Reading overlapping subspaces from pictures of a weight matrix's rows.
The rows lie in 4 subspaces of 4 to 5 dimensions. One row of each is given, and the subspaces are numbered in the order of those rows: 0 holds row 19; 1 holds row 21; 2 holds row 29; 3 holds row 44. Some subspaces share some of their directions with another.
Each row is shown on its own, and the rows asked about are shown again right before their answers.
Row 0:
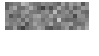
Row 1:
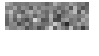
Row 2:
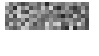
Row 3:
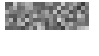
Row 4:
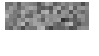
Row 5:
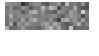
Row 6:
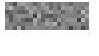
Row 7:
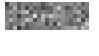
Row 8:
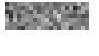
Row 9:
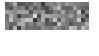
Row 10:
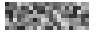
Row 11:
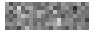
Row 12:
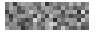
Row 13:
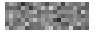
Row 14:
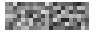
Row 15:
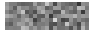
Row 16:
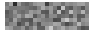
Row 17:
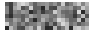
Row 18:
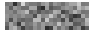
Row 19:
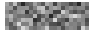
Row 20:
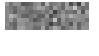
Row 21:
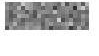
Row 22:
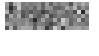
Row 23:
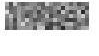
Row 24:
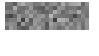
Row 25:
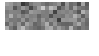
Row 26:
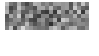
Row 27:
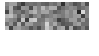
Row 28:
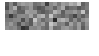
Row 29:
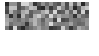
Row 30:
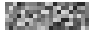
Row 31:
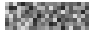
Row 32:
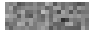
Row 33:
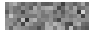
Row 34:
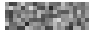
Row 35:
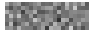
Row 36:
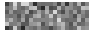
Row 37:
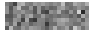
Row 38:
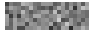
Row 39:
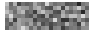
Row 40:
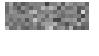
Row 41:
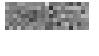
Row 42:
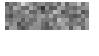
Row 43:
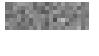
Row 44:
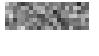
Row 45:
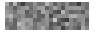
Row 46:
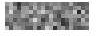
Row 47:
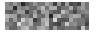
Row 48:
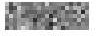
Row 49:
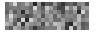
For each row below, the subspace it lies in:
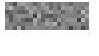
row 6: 1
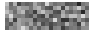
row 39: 3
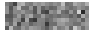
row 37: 2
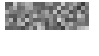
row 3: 0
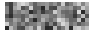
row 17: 3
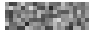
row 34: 1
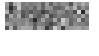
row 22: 3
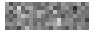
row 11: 1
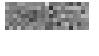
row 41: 1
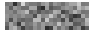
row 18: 0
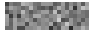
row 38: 3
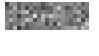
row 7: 1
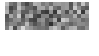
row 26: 2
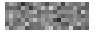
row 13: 1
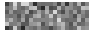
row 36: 2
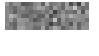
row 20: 1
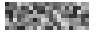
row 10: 3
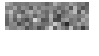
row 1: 3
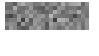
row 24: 2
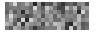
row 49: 2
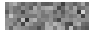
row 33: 2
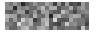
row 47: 3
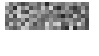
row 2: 1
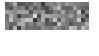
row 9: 1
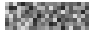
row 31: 1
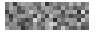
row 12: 1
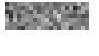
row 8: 3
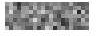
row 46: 3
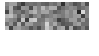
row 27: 2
